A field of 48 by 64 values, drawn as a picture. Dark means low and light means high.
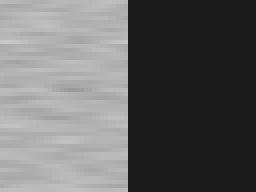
The table splits into one row of 2 panels. Panel 1,1: high, streaked across, faint in contrast. Panel 1,2: very low, flat.
